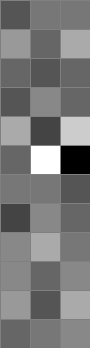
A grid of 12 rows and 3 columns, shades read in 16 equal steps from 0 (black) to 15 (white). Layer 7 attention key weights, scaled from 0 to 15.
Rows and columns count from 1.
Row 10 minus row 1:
3 -1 1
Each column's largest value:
10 15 12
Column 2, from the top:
7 6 5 8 4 15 7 8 10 6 5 7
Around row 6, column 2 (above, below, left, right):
4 7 6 0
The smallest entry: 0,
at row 6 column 3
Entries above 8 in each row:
0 2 0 0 2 1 0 0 1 0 2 0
